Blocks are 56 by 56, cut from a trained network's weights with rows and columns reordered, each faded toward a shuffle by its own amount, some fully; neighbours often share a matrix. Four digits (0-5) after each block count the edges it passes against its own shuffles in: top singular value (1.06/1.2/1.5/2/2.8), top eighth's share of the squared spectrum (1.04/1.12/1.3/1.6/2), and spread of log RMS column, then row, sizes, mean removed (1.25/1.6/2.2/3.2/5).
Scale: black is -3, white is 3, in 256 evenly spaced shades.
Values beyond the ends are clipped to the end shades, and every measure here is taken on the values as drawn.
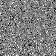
0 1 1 0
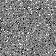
1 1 0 1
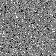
0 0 0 0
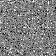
2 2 0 1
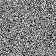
1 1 0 0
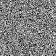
2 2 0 0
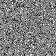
0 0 0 0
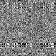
4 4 1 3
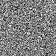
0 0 0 0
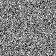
1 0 0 0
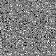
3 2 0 2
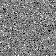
2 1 0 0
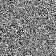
0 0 0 0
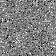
2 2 0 1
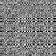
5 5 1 3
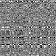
4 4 1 3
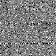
3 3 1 2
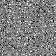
3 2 0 1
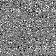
2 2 0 1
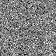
2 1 0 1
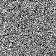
2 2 0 1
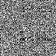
3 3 0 1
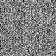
3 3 0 2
